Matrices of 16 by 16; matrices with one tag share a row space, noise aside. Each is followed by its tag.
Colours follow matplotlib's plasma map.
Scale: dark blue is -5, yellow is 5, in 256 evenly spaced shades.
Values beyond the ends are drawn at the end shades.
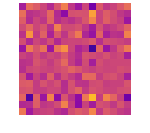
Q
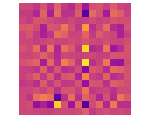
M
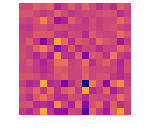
M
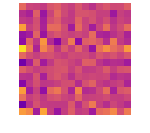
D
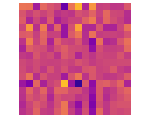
Q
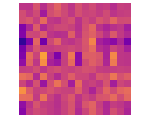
D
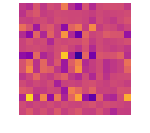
Q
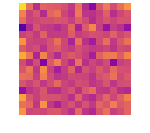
D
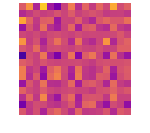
D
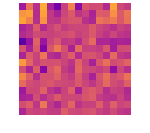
D
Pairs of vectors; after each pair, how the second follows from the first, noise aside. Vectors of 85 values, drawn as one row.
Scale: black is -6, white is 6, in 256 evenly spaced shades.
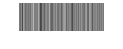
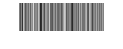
scaled up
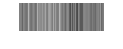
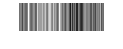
scaled up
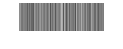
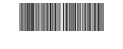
scaled up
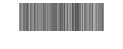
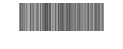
reversed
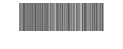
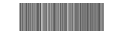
reversed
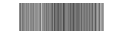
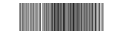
scaled up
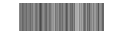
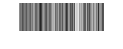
scaled up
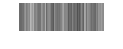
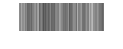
reversed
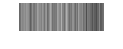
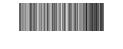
scaled up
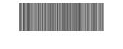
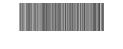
reversed
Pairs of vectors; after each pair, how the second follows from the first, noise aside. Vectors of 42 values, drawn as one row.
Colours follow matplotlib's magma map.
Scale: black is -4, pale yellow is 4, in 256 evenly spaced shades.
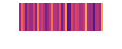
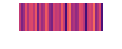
negated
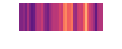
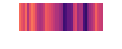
negated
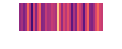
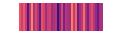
negated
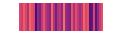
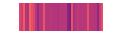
partly zeroed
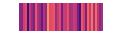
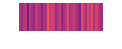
shrunk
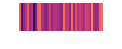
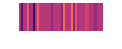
partly zeroed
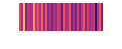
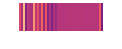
partly zeroed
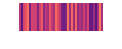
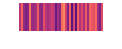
negated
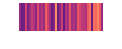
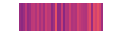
shrunk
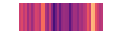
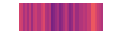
shrunk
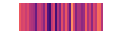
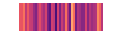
copied
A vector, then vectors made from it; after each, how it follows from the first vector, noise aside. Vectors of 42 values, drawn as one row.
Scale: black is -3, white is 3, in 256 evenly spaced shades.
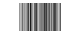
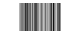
wrapped around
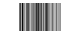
wrapped around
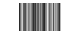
wrapped around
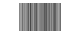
shrunk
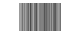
shrunk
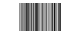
wrapped around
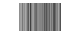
shrunk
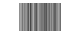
shrunk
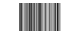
wrapped around
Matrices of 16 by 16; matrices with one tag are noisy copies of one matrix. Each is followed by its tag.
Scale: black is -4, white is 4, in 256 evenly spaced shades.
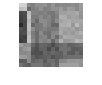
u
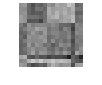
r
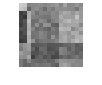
u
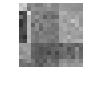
u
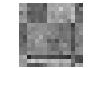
r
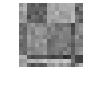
r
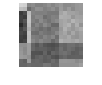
u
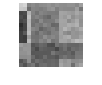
u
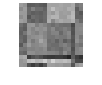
r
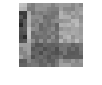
u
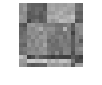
r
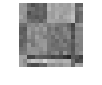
r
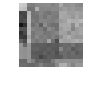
u
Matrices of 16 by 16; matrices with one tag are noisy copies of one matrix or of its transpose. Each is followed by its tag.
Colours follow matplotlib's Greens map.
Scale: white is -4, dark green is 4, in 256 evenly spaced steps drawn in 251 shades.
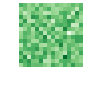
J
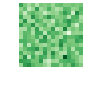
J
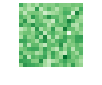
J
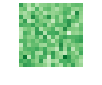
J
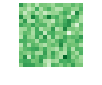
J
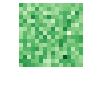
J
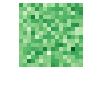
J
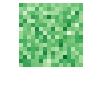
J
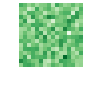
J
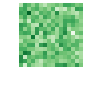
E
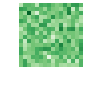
E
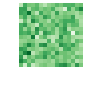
E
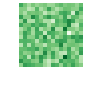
J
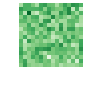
E
